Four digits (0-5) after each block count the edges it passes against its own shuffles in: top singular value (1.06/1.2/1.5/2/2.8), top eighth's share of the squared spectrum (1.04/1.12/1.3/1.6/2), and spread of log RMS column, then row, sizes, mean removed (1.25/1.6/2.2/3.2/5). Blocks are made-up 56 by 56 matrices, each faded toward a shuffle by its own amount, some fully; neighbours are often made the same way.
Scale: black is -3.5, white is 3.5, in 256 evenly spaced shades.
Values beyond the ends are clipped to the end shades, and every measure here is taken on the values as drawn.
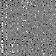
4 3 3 1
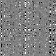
4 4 3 1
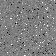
1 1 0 0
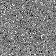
0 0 0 0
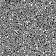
0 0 0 0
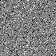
0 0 0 0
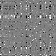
4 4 2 2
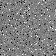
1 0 0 0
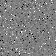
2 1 0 0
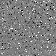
1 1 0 0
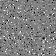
2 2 0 0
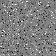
2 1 0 0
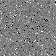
1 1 0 0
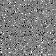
3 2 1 1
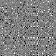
4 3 2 2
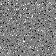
2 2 0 1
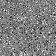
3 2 0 0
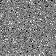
0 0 0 1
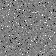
0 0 0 0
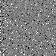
1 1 1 0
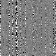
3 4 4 0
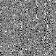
1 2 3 0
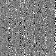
2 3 3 0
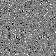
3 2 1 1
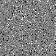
3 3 1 0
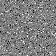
1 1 0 0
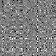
4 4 2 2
